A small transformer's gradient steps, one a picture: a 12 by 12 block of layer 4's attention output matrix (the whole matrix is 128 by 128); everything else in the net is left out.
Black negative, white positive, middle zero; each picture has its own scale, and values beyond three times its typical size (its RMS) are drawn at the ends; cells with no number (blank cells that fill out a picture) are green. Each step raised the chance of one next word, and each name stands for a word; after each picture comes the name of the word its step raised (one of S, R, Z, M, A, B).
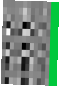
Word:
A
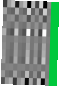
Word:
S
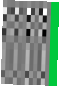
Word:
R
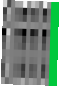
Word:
S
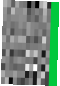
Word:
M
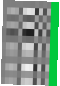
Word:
R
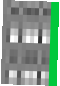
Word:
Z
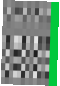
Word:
M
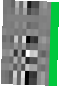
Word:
M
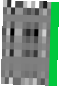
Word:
S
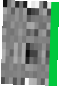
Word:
S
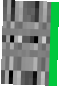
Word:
Z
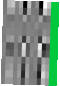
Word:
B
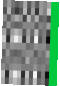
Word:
Z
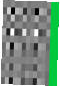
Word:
R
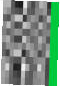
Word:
B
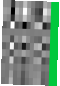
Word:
A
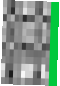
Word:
B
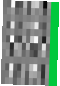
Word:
B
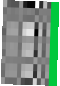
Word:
S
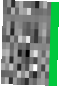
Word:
M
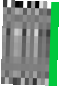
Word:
S
